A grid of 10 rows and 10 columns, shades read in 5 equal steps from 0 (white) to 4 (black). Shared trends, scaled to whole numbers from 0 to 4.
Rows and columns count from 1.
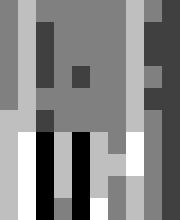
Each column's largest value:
2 1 4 2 4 2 2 1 3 3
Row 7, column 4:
1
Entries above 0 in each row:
10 10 10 10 10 10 8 8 9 8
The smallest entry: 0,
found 7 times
